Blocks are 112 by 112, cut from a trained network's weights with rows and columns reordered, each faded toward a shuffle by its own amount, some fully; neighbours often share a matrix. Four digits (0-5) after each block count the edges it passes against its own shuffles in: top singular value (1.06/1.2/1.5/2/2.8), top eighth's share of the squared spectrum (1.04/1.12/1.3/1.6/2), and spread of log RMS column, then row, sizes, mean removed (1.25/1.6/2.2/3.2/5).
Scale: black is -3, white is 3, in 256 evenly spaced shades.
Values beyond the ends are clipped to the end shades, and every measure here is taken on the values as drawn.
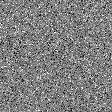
1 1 0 0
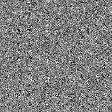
3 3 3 2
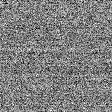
2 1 0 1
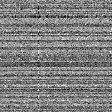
5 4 2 3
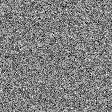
0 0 0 0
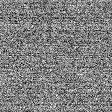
3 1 0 0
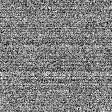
4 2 0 1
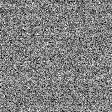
1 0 0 0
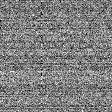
3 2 1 0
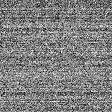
4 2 0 1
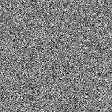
3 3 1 1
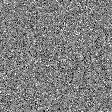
1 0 0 0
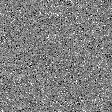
1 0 0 0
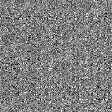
3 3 1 3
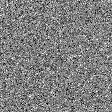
0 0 0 0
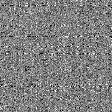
3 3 0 3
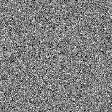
3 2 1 0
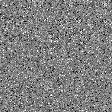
2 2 0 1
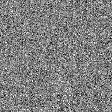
2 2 0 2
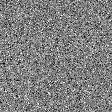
0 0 0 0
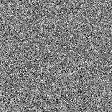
3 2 0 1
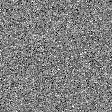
1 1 0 0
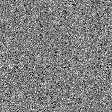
1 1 0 1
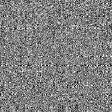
3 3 1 3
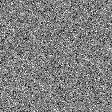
2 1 0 0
